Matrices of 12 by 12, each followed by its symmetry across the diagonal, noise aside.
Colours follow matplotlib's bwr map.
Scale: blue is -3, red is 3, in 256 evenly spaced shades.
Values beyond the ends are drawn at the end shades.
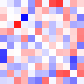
antisymmetric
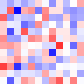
neither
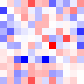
neither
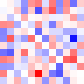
antisymmetric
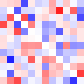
antisymmetric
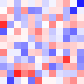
neither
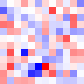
neither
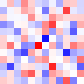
antisymmetric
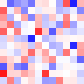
antisymmetric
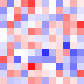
neither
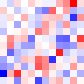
antisymmetric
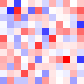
neither
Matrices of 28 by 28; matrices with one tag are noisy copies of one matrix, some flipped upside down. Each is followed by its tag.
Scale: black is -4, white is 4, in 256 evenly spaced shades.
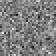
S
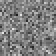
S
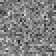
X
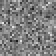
S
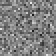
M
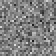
M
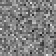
M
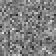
S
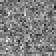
X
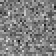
X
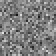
S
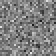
M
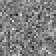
S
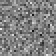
M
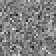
S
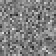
S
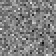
M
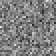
M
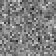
S
